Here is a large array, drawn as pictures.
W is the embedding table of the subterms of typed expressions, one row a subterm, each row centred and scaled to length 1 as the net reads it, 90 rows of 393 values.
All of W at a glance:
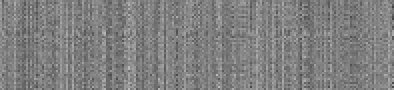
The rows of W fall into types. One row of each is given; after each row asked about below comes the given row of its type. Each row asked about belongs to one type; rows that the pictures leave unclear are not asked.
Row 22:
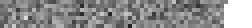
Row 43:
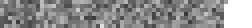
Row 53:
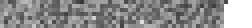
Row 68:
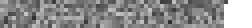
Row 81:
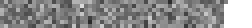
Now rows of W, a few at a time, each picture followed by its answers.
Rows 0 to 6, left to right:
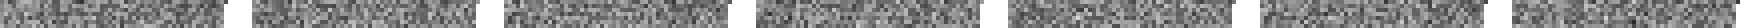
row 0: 53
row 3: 68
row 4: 81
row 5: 53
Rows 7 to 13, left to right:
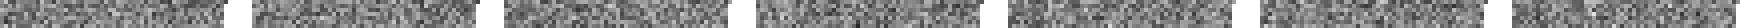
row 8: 53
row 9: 81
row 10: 53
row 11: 43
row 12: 43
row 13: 43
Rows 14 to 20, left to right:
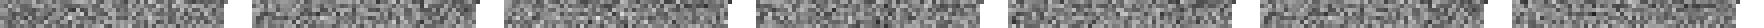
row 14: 81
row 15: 53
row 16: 68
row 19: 53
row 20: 53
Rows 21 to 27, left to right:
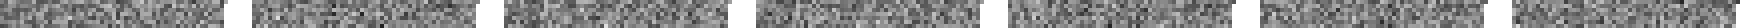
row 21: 22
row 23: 43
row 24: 68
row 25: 53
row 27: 81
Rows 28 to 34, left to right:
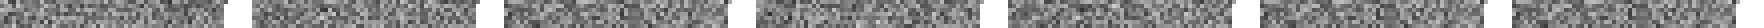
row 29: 81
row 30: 43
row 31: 68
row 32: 81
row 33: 43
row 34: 43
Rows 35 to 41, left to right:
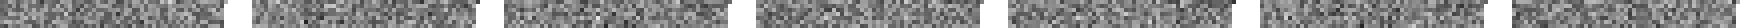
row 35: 22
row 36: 53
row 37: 22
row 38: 81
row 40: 53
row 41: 43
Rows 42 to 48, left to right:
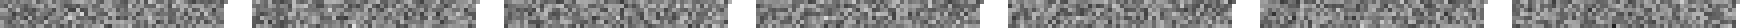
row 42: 81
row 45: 22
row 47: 68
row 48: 22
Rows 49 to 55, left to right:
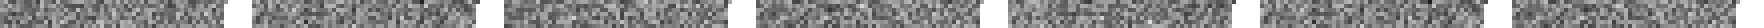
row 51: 22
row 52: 81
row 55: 81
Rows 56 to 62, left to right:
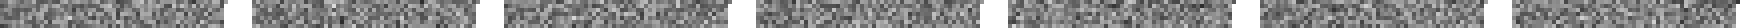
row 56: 22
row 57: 81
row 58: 22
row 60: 43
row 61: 81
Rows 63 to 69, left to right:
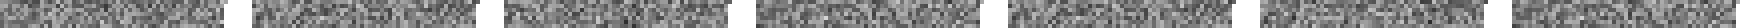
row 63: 68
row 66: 22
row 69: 22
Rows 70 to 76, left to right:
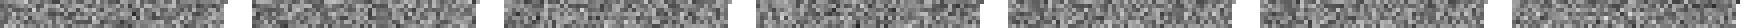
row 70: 22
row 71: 43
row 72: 68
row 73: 53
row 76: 68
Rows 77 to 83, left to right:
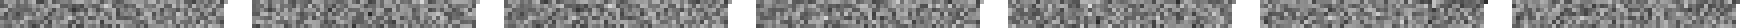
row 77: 81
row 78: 22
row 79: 81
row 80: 22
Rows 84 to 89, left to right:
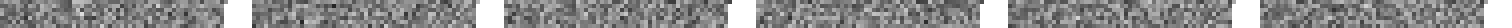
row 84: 43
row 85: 22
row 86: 43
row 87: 68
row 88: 22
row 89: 81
